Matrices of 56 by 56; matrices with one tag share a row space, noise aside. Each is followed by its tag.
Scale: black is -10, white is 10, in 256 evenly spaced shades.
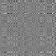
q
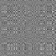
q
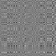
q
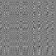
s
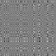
s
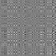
q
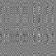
s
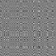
s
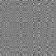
s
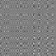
s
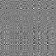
s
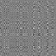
s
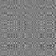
q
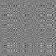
q
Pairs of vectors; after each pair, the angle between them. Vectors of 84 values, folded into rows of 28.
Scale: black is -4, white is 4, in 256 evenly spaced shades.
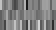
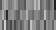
partly opposed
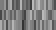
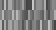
partly aligned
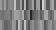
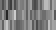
orthogonal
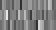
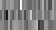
nearly opposite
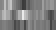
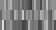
partly aligned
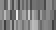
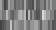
partly aligned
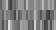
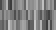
nearly parallel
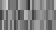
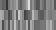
nearly opposite
